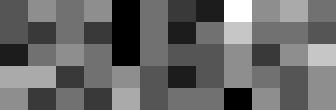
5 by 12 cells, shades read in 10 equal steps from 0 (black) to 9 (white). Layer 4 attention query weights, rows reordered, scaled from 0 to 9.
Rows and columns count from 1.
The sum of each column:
18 19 19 17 11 18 11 15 26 20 21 24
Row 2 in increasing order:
0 1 2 2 3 3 4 4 4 4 4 7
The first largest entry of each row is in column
9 9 12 1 5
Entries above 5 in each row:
2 1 1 2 1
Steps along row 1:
up down up down up down down up down up down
